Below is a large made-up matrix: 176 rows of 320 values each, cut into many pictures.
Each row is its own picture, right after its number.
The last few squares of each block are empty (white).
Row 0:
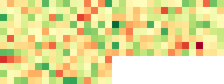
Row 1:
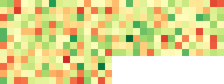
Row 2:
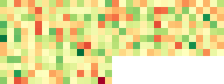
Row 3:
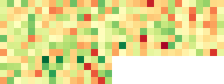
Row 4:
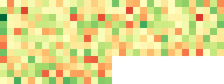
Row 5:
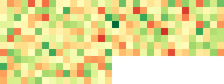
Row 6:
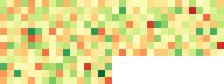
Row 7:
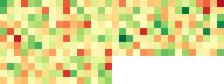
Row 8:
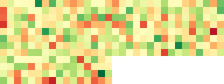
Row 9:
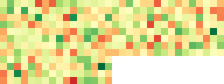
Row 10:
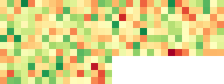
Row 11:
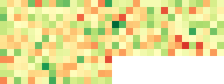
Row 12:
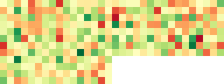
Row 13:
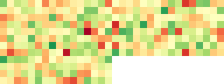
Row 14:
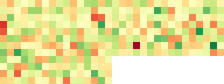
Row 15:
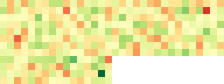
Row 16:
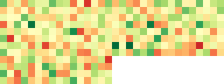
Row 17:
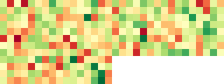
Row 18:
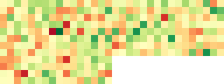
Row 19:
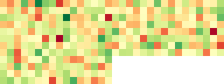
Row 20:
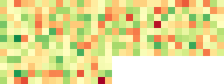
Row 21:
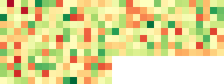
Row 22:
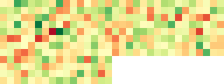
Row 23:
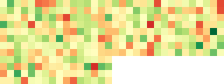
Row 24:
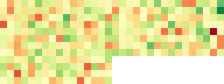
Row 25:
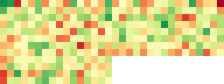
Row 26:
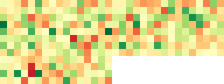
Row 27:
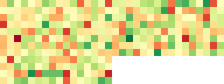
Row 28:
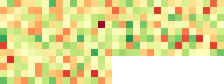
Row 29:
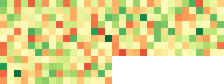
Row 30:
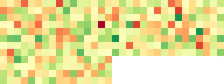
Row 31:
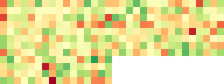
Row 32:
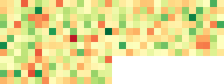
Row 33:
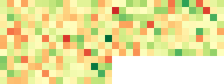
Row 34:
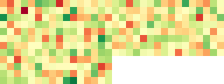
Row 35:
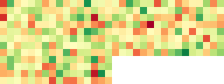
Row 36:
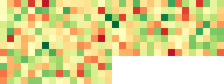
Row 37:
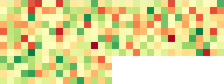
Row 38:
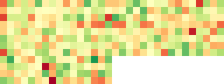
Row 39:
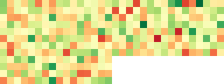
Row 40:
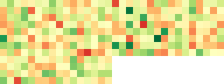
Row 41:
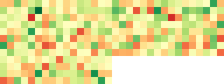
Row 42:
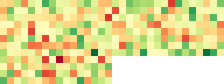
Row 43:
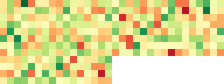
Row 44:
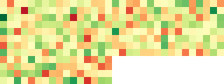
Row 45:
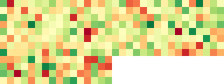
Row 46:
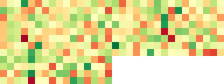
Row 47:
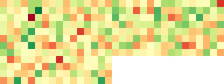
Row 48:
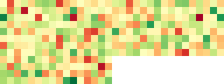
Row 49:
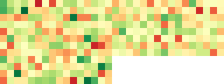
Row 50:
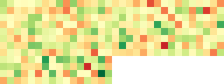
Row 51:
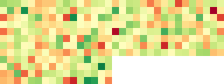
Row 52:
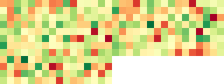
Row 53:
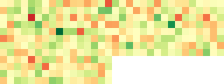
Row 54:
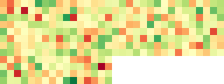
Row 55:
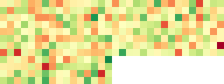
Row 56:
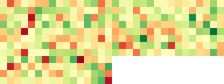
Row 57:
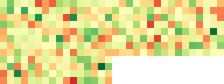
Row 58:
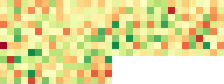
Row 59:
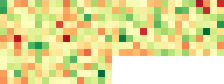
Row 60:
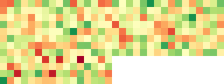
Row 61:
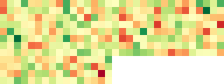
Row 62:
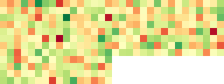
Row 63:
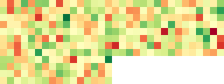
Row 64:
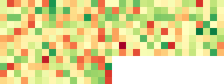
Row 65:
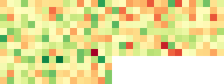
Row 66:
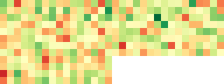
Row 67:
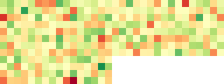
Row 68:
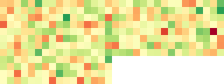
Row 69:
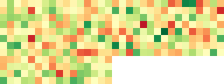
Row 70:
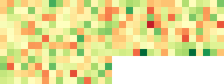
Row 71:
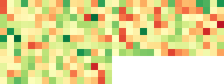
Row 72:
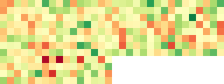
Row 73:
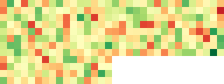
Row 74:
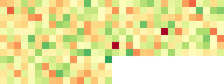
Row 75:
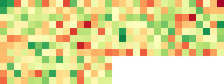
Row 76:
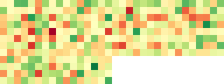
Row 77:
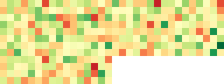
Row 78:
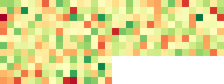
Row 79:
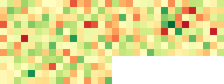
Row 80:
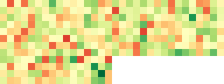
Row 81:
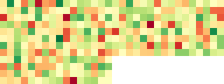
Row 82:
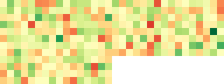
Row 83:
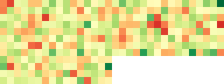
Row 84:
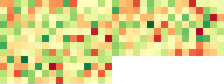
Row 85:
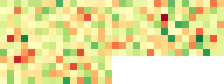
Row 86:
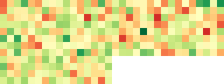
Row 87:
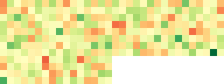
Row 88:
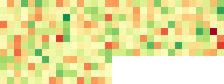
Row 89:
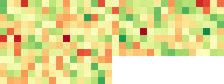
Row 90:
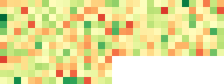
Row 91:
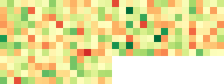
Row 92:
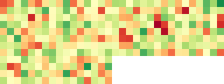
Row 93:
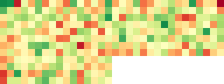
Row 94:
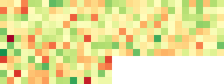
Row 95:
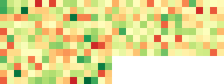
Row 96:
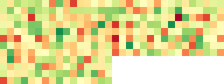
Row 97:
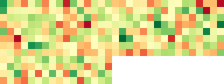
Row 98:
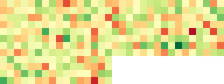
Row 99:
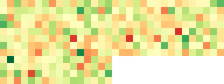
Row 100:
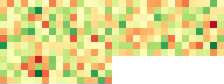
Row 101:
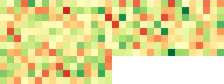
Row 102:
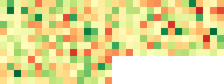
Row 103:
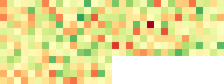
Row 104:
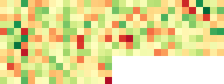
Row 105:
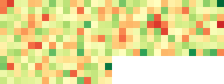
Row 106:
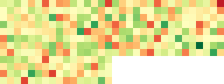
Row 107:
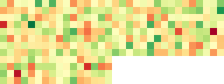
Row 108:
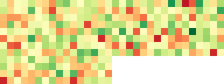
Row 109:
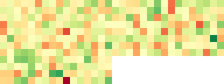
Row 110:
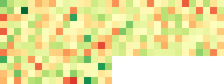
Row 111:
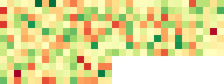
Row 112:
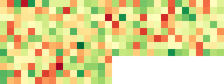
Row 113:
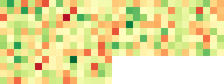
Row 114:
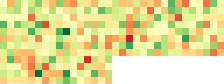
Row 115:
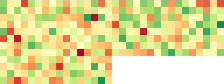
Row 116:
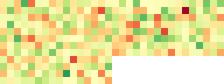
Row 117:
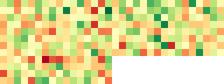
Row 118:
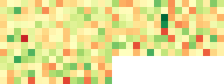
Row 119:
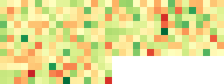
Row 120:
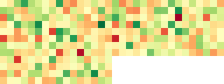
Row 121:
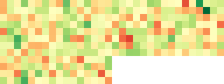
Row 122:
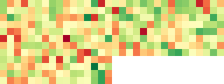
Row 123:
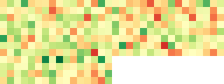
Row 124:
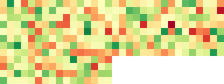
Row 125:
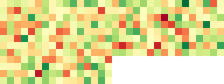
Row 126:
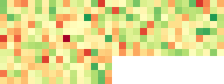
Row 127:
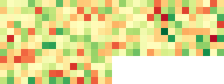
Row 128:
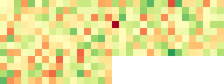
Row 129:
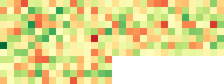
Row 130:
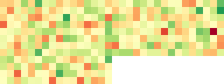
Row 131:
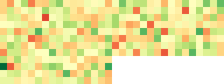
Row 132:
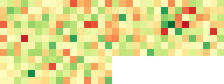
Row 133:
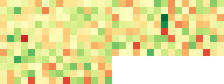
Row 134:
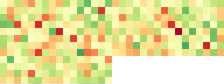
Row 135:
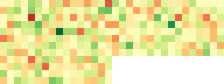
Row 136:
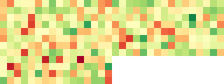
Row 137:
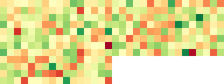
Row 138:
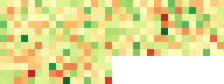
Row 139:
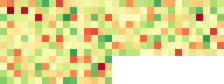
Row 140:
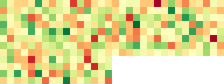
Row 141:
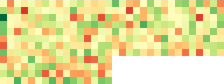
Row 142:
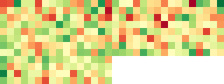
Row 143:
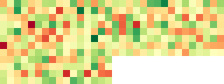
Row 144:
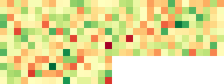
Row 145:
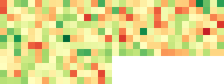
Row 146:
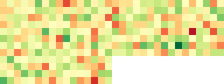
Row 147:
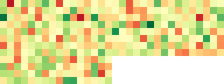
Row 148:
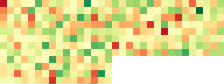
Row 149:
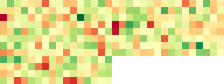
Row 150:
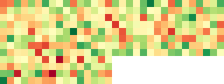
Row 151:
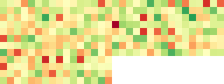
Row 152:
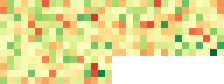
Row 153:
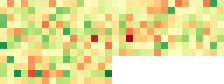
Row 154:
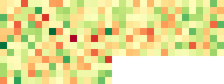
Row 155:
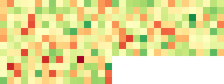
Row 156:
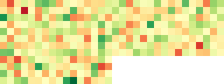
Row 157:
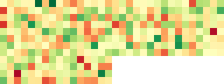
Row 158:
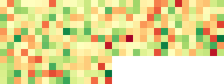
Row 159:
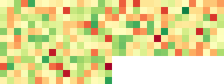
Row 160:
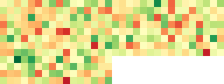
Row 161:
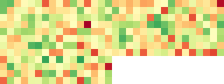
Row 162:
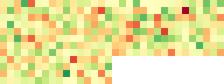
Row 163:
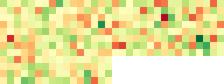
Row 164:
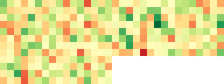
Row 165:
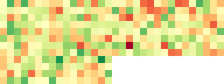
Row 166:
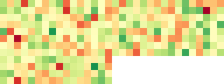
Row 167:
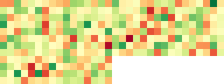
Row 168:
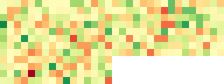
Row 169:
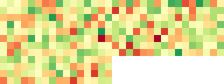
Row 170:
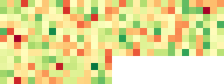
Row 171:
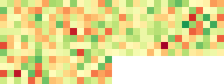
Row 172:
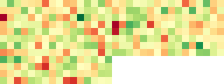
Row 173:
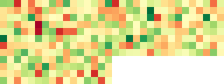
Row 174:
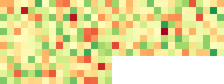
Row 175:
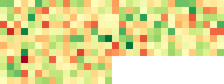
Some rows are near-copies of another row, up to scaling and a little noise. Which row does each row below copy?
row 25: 93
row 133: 118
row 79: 132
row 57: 9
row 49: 95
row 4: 141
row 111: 157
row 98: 146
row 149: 172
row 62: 19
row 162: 116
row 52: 84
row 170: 166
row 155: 136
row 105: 83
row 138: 119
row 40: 91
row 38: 31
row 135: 53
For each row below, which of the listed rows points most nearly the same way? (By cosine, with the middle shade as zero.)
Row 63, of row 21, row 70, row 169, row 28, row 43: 21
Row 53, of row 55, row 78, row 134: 55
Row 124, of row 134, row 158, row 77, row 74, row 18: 77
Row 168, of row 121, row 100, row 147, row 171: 100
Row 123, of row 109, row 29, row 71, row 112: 71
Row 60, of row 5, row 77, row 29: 77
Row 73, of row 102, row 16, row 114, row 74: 102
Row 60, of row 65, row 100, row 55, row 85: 100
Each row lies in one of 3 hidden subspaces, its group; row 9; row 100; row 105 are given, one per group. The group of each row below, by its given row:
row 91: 9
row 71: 105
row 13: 9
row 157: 9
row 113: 9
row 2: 100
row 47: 100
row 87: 9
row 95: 9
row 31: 9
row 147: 9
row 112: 105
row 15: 105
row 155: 105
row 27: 100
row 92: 105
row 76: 100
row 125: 100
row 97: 105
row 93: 105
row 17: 105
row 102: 9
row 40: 9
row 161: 105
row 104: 105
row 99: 100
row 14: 100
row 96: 100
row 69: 9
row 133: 100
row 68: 9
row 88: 9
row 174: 9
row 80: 105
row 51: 9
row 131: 105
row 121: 105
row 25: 105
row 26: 100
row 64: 105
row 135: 100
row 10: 105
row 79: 100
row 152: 9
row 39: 9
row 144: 100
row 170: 105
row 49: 9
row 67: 9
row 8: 9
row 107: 9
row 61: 105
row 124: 9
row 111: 9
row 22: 100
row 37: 100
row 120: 100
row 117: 105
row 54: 9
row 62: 9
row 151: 105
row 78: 9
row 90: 9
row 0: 9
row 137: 100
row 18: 100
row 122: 105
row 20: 100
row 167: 100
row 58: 100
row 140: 100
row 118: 100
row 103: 9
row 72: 105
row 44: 9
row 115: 105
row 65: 105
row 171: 100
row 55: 9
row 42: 105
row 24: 9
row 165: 105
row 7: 105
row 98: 9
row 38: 9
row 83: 105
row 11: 9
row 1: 100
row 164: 105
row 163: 100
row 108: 9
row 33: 105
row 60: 105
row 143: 100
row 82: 9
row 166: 105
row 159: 105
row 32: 100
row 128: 105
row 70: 105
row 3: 105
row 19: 9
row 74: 9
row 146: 9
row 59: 105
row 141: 9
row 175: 105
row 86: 105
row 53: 100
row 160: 100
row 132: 100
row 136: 105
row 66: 105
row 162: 105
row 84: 105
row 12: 100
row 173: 100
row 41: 100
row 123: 105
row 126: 105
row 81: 9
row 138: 100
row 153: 100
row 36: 105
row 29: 105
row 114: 100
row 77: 9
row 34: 9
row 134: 100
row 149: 9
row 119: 100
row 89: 105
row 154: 100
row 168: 100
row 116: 105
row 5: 105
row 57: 9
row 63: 9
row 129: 100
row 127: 100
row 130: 9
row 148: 9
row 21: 9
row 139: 9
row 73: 9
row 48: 9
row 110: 9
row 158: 100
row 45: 9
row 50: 105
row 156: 9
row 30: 100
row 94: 9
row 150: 105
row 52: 105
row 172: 9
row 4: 9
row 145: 105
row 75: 105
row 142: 105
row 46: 100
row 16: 9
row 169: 9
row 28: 100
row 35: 9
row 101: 105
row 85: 100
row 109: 100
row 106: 9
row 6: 105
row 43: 105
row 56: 105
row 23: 9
